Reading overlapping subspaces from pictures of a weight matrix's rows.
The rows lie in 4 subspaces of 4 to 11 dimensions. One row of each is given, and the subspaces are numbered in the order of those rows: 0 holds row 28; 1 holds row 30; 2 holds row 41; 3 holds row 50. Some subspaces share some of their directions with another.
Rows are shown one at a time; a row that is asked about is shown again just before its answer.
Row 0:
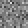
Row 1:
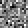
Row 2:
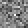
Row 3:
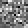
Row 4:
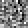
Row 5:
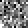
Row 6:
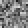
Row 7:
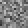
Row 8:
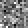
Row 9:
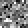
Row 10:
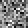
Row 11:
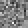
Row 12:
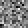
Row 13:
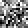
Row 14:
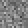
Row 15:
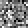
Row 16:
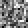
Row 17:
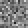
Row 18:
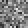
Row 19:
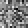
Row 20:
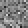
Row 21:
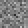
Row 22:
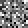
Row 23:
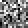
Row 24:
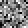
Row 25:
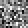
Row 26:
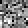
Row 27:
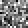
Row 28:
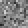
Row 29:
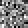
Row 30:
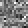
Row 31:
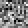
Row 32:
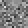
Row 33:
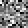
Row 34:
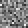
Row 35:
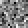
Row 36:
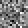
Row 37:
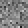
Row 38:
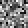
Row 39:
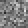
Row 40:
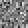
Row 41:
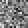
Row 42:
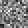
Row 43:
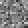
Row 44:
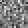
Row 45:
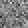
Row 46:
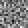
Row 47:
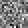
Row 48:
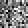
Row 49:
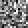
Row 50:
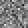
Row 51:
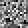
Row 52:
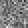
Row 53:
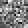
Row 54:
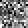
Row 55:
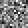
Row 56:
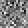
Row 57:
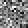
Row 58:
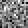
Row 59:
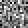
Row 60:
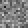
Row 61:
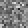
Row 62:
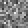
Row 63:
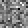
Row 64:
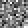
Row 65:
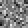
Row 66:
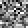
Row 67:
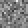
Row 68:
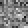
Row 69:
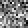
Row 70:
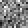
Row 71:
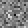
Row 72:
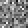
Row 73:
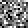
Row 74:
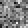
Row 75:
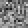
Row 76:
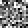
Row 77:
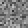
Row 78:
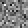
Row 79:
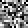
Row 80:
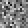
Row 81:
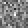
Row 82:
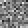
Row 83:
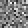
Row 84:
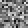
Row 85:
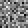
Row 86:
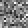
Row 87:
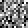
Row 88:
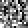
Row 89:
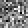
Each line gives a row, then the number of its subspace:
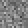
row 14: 3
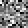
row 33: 3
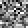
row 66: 3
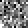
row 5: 0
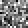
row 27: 1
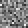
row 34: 0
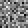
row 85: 0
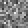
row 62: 1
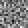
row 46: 3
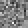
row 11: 0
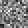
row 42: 3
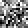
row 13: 1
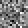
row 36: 3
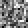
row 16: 0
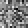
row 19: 2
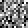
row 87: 0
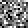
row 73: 2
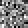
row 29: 0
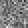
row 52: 3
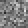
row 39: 0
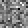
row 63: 3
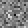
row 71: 2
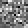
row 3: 2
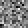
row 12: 3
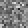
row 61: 3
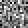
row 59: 1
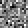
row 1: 0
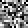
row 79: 2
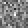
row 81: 3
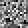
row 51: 0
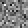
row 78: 0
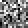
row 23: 1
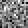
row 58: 0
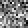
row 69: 1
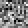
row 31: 2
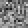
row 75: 2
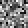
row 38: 0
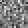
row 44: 1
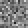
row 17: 0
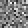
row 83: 1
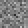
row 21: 3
